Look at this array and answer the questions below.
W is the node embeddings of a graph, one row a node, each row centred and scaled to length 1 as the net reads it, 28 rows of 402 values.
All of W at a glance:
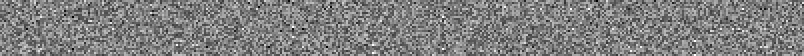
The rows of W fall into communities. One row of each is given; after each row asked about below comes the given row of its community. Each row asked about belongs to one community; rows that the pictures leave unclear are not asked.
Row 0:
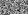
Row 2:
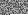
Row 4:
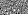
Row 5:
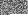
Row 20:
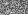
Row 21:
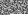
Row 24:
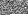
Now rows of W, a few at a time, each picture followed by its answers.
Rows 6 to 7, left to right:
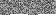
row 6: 2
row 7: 5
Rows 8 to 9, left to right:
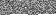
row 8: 24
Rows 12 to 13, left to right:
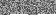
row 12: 0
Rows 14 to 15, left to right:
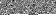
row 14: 4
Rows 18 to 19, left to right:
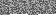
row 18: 2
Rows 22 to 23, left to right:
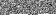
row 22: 21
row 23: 4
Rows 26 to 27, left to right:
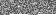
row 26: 21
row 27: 20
